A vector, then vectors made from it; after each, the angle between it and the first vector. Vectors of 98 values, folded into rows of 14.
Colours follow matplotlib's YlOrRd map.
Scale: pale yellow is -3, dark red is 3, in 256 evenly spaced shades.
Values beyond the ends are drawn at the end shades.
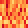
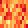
partly aligned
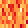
partly opposed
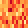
partly opposed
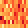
partly opposed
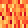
partly aligned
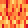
nearly parallel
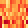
nearly opposite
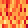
nearly parallel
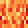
nearly opposite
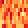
partly aligned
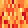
partly opposed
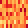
partly aligned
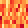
nearly opposite
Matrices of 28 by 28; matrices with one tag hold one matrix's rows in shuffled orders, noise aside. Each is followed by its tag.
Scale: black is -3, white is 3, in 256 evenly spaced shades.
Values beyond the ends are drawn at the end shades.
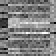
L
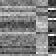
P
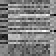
L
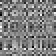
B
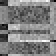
L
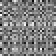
B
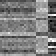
P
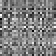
B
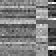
P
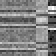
P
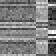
P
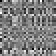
B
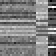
P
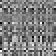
B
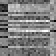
L
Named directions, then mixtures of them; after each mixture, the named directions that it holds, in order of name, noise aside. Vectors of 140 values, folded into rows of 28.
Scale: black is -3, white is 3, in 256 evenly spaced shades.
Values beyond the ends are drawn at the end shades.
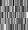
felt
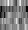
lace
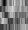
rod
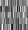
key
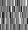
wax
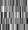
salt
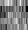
lace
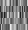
lace, salt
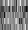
key, lace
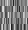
felt, key, salt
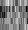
lace, wax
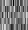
felt, key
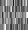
felt, wax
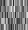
felt, rod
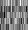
lace, salt, wax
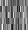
key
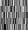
felt
